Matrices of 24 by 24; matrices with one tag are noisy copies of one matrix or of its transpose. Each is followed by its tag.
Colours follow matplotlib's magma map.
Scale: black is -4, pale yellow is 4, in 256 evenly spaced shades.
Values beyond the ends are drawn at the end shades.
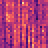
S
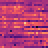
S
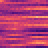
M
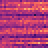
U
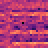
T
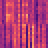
S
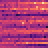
U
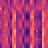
T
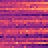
U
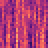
M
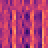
T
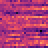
M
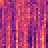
M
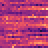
M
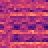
T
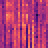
S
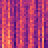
U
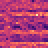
T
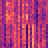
S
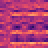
T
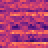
T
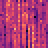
S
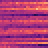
U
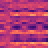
T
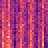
U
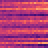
U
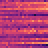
U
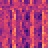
T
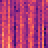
U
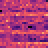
T
